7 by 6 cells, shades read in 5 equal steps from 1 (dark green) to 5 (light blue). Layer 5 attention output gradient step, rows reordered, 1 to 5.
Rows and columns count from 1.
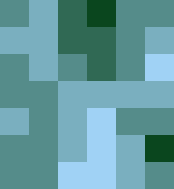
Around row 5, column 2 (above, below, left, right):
3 3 4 4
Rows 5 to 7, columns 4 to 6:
5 3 3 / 5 4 1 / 5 4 3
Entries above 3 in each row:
1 3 2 4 3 3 3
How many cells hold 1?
2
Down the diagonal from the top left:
3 4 3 4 3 1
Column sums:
23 24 24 24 24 23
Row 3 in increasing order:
2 3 3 3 4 5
